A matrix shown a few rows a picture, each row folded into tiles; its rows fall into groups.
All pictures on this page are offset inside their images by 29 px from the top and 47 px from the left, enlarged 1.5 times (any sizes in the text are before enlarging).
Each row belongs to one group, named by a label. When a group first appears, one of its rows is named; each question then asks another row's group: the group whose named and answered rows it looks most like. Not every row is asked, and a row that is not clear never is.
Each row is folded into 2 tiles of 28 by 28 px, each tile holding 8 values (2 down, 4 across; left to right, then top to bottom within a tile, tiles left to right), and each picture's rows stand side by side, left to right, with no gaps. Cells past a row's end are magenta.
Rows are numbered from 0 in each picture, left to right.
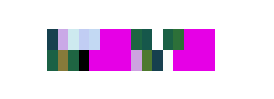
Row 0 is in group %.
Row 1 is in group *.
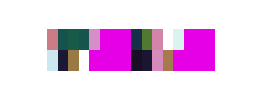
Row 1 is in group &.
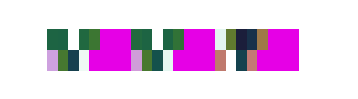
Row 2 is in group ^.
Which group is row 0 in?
*
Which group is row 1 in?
*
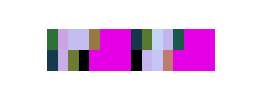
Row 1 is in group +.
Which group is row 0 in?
%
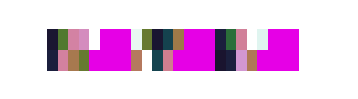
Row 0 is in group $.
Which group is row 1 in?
^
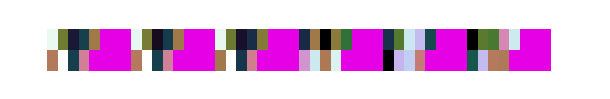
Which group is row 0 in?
^
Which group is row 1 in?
^
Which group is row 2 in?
^
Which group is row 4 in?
+
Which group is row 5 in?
$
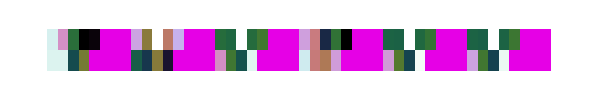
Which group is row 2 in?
*
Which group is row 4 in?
*
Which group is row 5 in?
*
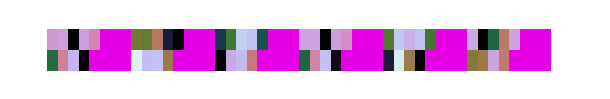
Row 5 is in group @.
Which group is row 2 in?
+
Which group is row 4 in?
%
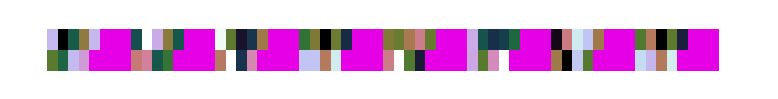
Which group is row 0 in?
@
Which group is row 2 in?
^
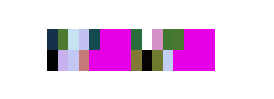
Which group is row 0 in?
+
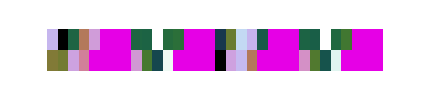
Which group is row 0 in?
@
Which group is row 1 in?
*
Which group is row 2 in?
+
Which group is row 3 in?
*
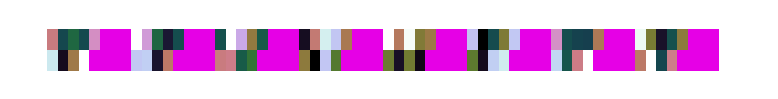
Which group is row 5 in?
@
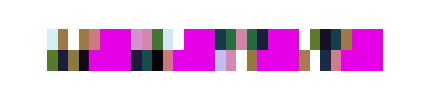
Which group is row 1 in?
&
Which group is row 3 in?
^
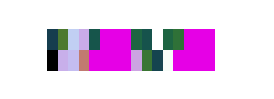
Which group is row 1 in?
*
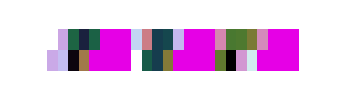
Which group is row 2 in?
@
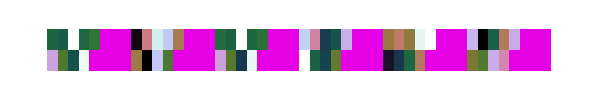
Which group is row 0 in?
*
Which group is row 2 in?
*
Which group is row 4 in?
&
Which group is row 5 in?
@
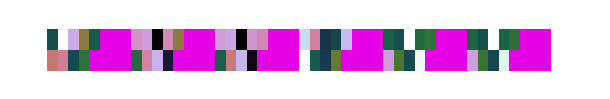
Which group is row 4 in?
*
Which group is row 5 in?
*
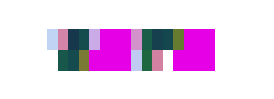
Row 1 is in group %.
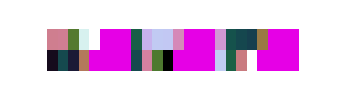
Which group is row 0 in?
&
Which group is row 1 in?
%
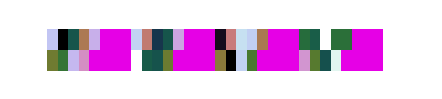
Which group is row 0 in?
@
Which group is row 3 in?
*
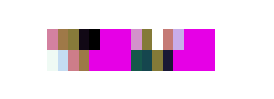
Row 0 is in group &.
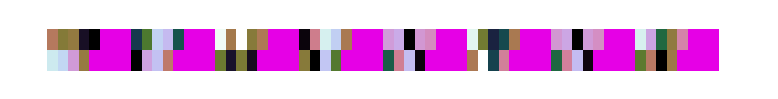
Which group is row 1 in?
+
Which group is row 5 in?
^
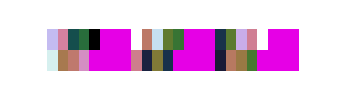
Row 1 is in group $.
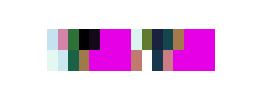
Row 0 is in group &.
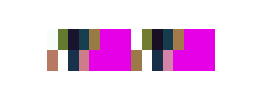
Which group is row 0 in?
^
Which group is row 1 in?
^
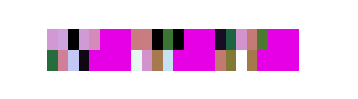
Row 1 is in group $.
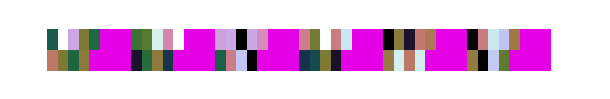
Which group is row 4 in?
$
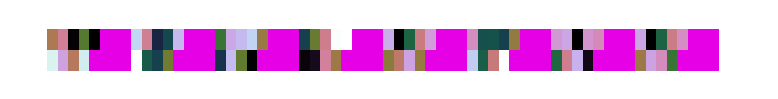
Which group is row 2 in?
%
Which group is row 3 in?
&
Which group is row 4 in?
@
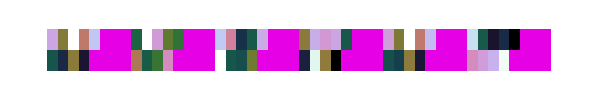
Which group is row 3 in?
%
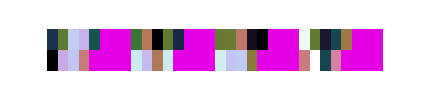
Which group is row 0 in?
+
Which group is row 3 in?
^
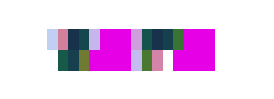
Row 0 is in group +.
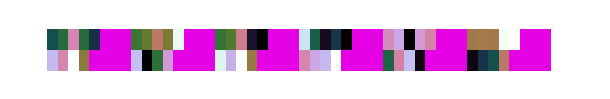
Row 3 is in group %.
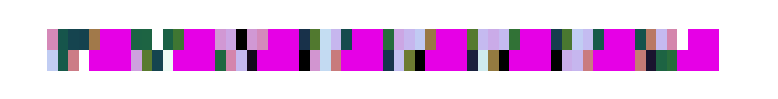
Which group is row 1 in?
*
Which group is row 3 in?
+
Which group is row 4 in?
%
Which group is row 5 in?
%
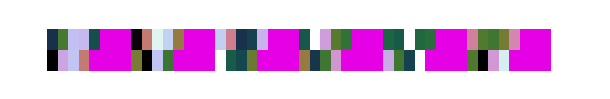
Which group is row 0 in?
+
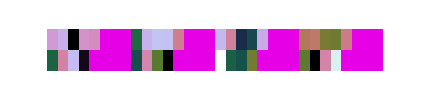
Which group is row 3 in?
@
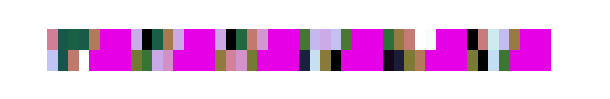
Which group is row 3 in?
%
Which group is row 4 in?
&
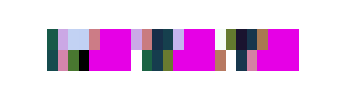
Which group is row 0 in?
%
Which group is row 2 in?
^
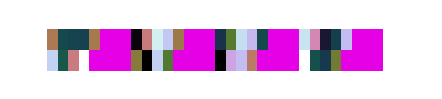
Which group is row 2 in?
+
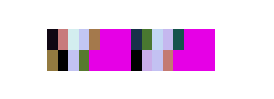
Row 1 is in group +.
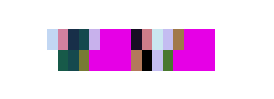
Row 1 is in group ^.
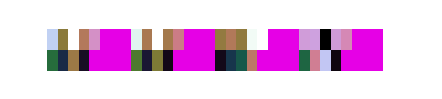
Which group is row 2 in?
&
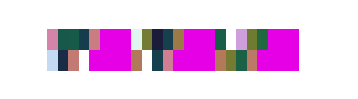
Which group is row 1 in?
^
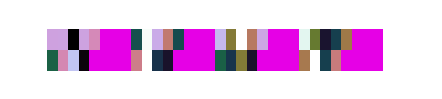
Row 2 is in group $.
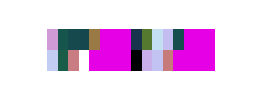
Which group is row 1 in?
+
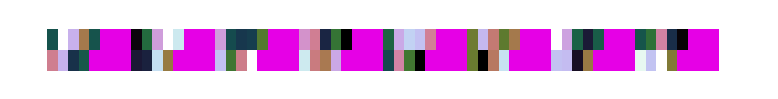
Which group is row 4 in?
%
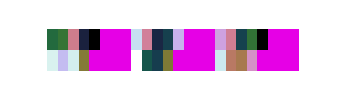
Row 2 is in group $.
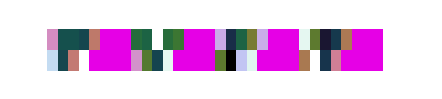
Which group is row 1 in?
*
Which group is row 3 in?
^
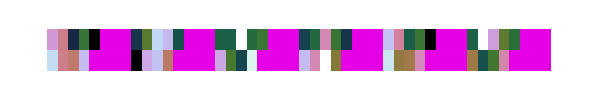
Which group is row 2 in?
*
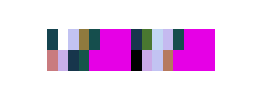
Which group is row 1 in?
+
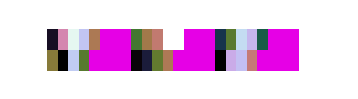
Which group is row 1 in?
&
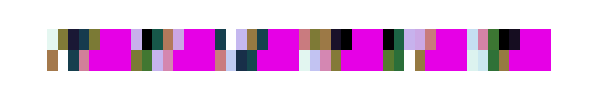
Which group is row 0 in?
^
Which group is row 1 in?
@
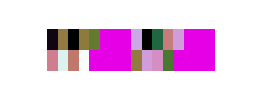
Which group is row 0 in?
$
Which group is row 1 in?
@
